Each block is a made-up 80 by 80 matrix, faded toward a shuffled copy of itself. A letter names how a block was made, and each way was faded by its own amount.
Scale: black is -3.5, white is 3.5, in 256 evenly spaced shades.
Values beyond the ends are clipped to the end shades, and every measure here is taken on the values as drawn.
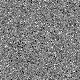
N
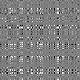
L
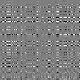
L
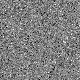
N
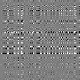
L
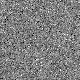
N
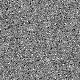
N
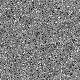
N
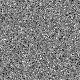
N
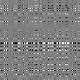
L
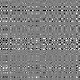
L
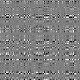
L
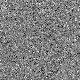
N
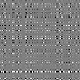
L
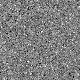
N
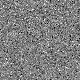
N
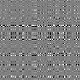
L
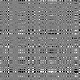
L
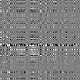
L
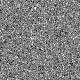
N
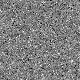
N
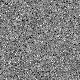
N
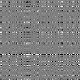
L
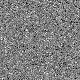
N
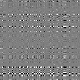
L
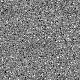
N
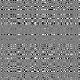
L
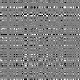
L
